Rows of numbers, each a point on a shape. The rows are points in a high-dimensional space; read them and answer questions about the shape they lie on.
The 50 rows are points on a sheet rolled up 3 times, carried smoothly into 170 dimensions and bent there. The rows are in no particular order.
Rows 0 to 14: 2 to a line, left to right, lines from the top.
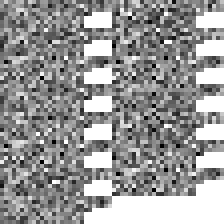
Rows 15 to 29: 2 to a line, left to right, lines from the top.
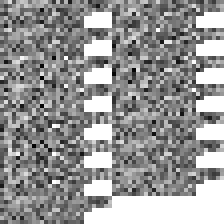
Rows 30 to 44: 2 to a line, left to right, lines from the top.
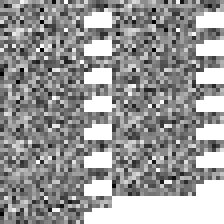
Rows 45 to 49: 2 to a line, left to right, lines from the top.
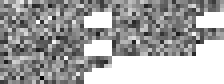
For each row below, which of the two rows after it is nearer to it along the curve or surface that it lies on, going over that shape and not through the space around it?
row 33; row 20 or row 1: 20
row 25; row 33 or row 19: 19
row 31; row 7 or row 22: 7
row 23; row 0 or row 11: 0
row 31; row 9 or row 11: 9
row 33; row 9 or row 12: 12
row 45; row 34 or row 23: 34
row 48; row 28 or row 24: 28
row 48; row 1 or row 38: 38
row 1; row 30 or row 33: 30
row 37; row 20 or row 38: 20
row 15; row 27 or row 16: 27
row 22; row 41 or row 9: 41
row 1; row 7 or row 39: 7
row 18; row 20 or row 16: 16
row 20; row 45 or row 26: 45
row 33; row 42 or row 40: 40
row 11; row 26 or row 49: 49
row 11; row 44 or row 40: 40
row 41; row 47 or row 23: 47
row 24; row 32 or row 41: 41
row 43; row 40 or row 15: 15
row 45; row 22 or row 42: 22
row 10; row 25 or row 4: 4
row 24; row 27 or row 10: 27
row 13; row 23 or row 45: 45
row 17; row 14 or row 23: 14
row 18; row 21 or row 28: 28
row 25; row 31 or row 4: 31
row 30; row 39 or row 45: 45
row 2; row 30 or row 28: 28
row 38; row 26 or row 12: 26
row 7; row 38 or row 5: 38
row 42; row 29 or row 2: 29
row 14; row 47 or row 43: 43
